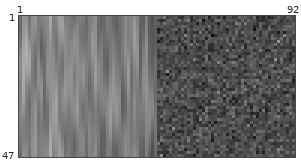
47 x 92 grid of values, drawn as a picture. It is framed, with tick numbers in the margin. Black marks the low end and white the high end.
The table splits into one row of 2 panels. Panel 1,1: middling, streaked downward. Panel 1,2: low, fine-grained.
